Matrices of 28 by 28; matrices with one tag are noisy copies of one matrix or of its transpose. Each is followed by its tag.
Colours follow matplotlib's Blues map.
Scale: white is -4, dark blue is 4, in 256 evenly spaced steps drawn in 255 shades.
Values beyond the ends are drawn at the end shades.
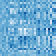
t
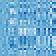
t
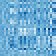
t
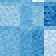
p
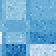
p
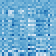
t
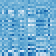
t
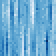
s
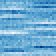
s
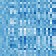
t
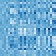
t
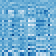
t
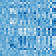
t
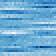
s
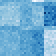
p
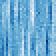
s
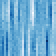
s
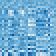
t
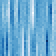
s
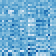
t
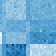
p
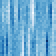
s
